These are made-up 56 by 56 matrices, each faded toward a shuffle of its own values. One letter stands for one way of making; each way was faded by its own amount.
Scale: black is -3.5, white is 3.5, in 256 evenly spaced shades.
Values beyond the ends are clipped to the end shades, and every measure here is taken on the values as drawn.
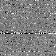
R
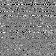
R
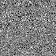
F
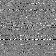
R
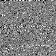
F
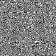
F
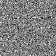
F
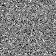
F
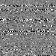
R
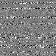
R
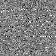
F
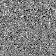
F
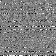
R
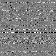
R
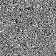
F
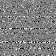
R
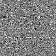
F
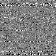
R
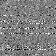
R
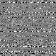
R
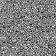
F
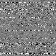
R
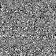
F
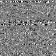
R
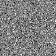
F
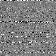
R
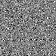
F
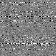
R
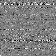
R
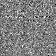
F
